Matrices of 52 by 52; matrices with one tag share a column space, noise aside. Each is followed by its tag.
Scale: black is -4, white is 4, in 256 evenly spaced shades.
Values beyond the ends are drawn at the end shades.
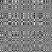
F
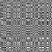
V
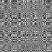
F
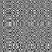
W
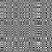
V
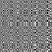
W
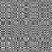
V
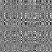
F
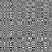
V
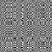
V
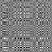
V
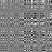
F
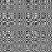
F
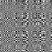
F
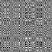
V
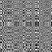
W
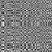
W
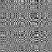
F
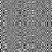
W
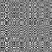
V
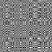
V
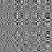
F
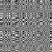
F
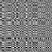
V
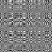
F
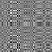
W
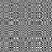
V
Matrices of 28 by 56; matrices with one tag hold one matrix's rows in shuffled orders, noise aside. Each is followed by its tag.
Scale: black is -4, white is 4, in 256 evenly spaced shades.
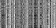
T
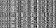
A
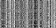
T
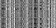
T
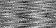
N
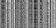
T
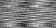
N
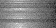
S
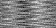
N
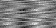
N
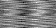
N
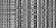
A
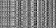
A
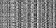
A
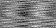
N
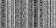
T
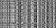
A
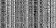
T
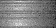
S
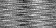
N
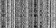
T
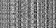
A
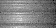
S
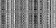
T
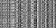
A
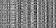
A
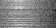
S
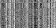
T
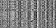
A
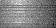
S
